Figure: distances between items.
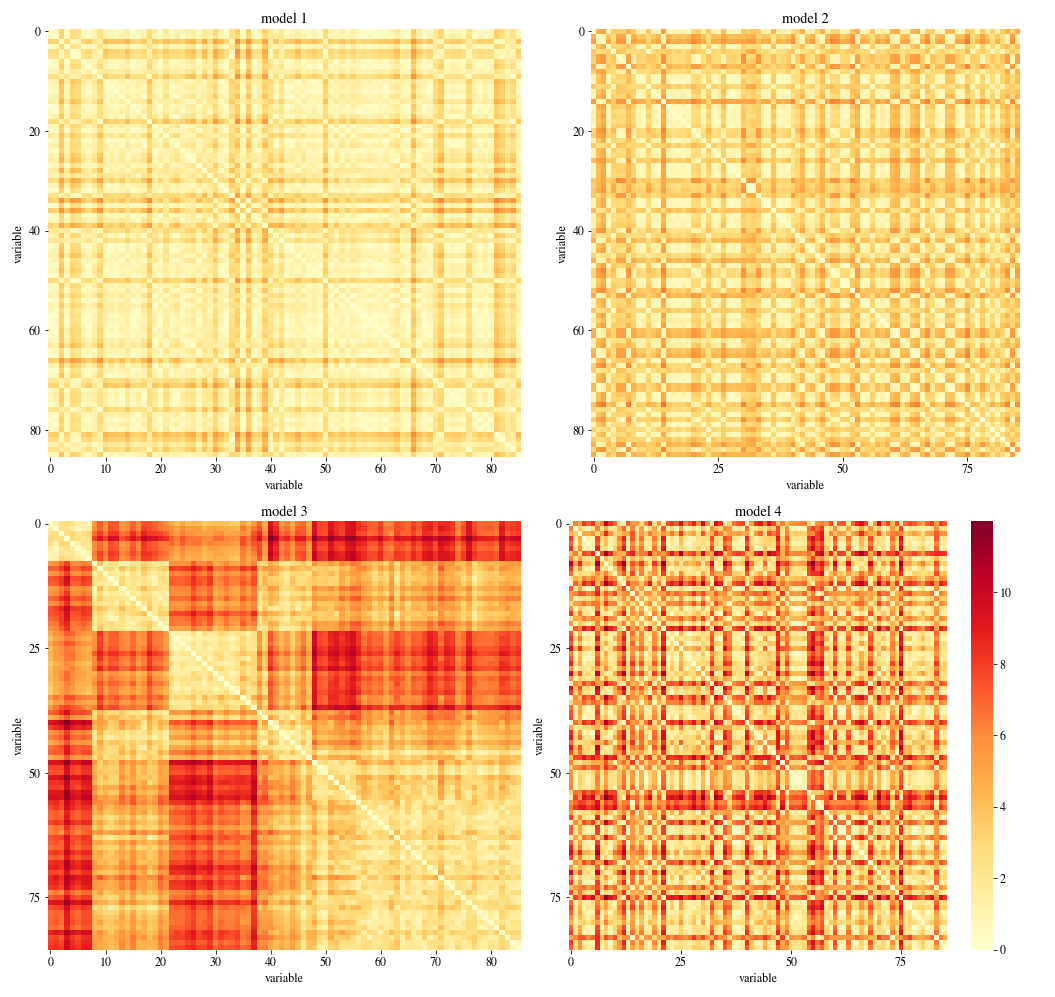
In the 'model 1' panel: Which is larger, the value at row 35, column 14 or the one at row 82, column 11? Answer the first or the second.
the second
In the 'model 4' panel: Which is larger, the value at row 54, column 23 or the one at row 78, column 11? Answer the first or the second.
the first
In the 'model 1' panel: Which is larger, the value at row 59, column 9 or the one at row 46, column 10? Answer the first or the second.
the first
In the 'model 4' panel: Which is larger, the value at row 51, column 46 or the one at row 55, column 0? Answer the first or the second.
the first
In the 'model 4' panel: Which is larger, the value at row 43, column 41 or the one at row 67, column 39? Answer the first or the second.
the first
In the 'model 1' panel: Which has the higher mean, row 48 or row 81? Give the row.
81
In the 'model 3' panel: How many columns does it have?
86
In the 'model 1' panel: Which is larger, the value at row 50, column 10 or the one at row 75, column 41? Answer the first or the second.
the first
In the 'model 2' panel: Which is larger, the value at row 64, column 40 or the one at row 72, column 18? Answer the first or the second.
the first
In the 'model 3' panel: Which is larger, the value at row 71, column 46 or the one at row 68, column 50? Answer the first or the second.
the first
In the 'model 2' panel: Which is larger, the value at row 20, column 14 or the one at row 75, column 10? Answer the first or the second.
the first
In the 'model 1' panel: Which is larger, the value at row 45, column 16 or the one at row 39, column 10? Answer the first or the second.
the second
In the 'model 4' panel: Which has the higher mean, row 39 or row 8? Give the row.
8
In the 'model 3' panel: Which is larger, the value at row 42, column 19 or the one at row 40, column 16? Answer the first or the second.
the second
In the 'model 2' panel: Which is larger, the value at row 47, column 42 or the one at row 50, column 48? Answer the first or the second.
the first
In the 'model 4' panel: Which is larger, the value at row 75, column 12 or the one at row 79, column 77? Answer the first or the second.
the second
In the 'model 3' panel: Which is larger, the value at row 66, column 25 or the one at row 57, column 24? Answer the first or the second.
the first
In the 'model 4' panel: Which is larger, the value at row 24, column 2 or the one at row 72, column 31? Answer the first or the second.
the first
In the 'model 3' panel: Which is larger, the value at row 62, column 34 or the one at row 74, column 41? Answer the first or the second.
the first
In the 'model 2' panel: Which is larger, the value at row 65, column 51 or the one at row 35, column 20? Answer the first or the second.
the first
